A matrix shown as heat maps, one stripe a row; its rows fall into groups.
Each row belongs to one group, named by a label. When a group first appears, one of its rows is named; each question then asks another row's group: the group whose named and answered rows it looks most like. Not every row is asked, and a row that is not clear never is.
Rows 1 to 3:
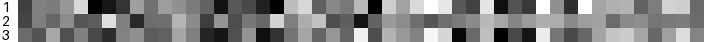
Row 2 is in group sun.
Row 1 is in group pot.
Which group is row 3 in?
pot
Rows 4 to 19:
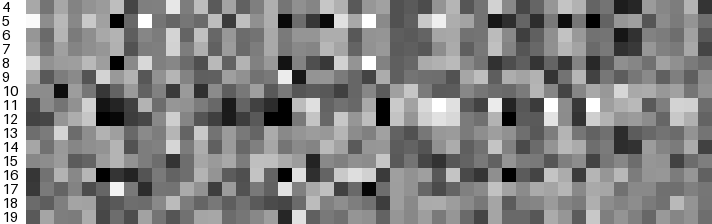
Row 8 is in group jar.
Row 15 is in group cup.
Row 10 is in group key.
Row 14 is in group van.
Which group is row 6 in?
van
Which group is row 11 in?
pot
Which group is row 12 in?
pot
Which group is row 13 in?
van
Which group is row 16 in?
pot
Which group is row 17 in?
sun
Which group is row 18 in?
pot
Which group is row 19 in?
pot
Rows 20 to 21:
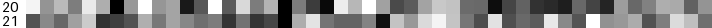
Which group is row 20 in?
jar
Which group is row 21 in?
pot
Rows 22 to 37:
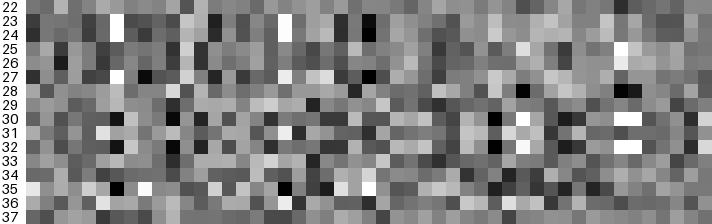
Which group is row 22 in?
van
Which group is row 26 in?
key
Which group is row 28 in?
van
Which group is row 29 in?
cup
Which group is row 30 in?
key
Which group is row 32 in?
key
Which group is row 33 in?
cup
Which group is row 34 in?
pot
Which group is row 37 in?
pot
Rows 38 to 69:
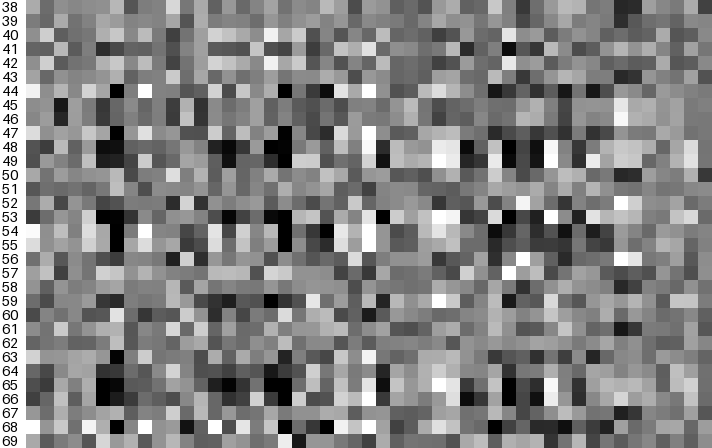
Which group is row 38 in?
van
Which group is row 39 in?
van
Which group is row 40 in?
cup
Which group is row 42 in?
cup
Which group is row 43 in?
van
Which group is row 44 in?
jar
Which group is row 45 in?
key
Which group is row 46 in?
key
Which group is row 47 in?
jar
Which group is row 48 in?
pot
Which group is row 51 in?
sun
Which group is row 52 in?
key
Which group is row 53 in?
pot
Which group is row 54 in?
jar
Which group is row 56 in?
key
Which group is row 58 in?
van
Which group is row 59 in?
pot
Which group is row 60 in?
sun
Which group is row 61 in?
van
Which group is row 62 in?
sun
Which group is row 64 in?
pot
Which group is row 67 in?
van
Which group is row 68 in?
jar
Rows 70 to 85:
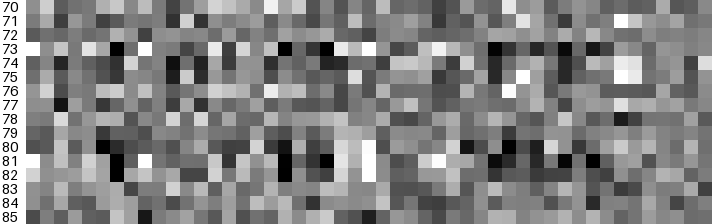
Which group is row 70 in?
cup
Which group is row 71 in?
key
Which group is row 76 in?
cup
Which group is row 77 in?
key
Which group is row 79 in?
pot
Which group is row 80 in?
pot
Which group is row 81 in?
jar
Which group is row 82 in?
jar
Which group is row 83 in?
van
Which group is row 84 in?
cup
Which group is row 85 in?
sun
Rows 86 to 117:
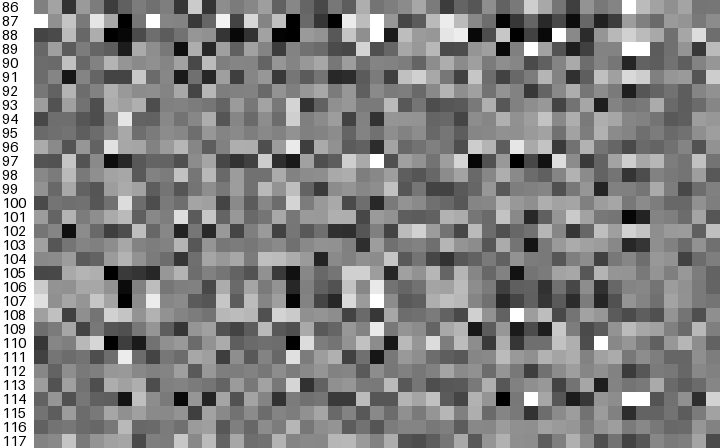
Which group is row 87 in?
jar
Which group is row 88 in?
pot
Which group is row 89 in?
key
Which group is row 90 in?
van
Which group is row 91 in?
key
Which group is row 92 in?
van
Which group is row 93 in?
cup
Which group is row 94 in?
sun
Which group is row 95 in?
sun
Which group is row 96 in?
cup
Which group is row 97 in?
pot
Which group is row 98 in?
van
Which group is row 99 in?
cup
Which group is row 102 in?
key
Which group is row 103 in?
van
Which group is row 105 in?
pot
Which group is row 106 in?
jar
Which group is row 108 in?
cup
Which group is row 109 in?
pot
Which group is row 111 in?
sun
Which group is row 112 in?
van
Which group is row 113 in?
cup
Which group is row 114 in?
key
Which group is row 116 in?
sun
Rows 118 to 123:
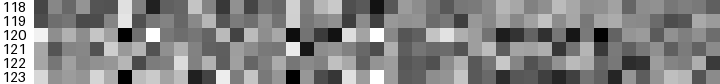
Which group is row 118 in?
sun
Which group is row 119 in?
sun
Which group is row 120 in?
jar
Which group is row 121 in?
cup
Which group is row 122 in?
van
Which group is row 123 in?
jar
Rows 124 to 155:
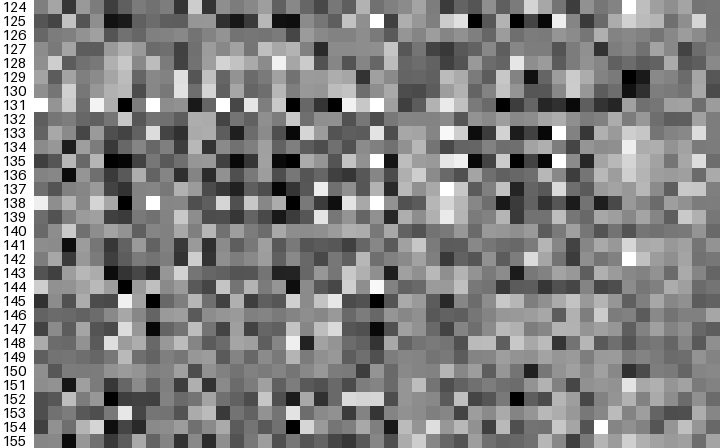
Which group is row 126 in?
pot
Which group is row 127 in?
cup
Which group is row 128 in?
cup
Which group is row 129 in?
van
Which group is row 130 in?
van
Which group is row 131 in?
jar
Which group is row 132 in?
sun
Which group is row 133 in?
pot
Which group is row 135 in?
pot
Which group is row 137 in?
pot
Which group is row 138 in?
jar
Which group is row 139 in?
pot
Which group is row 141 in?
key
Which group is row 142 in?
key
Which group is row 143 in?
pot
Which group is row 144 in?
jar
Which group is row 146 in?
sun
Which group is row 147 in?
sun
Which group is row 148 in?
cup
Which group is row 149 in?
sun
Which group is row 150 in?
van
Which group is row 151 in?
key
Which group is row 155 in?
key
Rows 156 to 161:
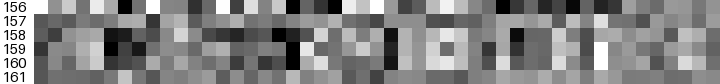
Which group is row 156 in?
jar
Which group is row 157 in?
sun
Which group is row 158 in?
pot
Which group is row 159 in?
pot
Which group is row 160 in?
pot
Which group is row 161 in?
sun
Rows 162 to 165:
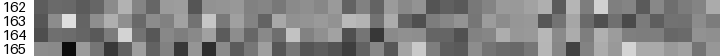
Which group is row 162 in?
sun
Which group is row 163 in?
van
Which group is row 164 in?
sun
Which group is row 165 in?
key
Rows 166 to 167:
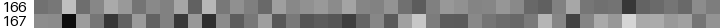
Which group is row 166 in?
van
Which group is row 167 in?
key
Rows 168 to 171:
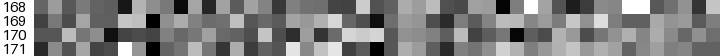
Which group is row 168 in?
key
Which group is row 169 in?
sun
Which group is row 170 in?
pot
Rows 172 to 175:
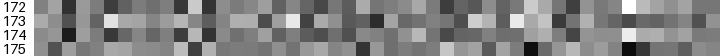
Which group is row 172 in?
key
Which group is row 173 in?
cup
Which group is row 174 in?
key
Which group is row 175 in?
van
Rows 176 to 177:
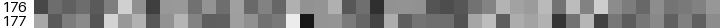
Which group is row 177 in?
cup
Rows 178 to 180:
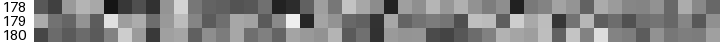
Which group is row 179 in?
cup
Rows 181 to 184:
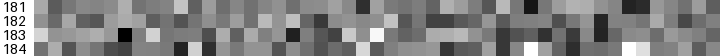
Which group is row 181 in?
van
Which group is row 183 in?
jar
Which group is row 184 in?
key
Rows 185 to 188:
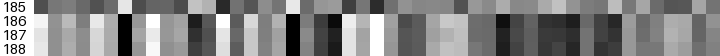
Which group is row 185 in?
sun
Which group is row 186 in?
jar
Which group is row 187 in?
jar
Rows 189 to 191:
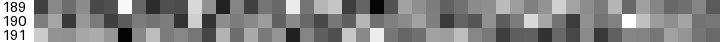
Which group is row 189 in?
sun
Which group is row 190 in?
key
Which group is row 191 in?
jar
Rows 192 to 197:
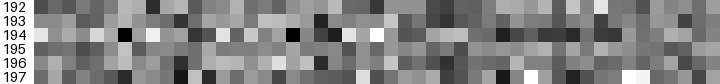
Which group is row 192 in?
sun
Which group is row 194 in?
jar
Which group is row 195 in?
sun
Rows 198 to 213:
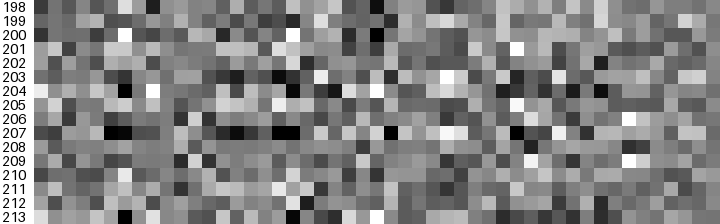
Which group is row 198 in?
sun
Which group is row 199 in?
pot
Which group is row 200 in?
sun
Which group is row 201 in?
cup
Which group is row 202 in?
cup
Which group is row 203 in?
pot
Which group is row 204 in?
jar
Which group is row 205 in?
cup
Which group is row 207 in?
pot
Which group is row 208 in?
van
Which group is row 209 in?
key
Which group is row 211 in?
cup
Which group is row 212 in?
cup
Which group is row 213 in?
jar
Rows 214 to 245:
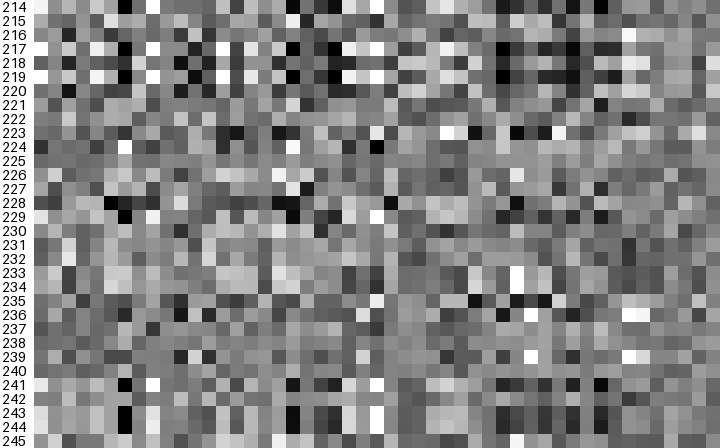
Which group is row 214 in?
jar
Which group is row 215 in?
cup
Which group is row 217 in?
jar
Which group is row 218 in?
key
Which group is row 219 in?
jar
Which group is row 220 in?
key
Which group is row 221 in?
cup
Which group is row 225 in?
sun
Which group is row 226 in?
cup
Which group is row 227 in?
cup
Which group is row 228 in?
pot
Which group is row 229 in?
jar
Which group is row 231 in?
van
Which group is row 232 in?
van
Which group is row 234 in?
cup
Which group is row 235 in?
pot
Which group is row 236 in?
key
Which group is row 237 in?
sun
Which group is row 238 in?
sun
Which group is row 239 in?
key
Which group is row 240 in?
sun
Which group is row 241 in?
jar
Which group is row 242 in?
van
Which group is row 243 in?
jar
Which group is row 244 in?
jar
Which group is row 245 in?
cup
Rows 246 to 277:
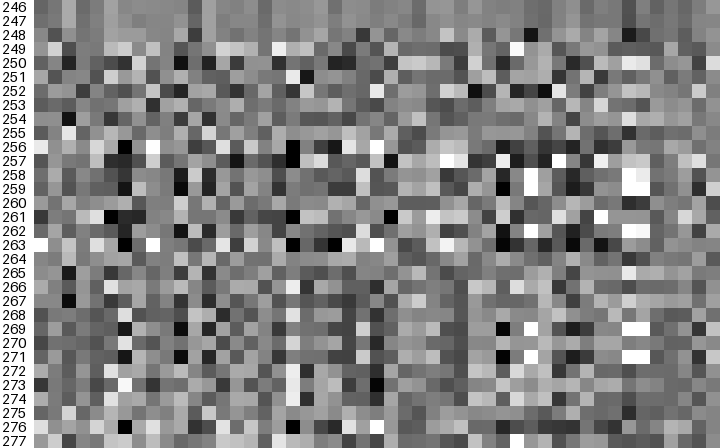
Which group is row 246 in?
van
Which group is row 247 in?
van
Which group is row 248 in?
van
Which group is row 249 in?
cup
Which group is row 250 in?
key
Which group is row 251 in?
cup
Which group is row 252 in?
pot
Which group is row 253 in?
sun
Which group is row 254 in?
key
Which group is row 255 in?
van
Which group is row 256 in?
jar
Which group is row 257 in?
pot
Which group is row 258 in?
key
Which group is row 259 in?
key
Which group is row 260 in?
van
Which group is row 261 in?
pot
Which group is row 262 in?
key
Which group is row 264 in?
van
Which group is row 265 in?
key
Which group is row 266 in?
cup
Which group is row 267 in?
key
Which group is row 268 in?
sun
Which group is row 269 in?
key
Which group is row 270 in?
sun
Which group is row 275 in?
van
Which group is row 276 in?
jar
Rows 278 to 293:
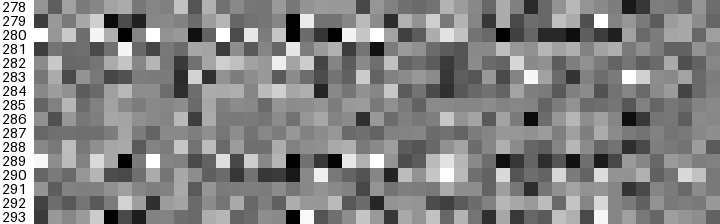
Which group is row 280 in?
jar
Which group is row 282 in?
cup
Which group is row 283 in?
key
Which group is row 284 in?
cup
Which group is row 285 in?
van
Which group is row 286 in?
van
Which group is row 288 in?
van
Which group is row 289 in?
jar
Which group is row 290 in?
pot
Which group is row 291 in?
van
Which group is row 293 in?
pot
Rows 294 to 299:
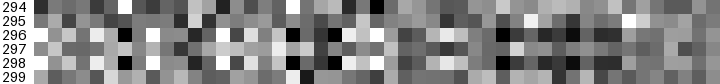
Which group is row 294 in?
sun
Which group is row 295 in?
key
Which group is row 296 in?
jar
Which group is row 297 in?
cup
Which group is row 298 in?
jar
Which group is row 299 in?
cup
